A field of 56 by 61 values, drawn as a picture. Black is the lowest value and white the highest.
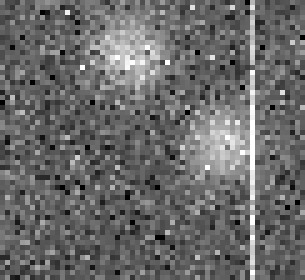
Neither half mirrors the other. Two bumps rise from the field. On average the colour sits 40% of the way up the scale. Column 51 stands out from the rest.
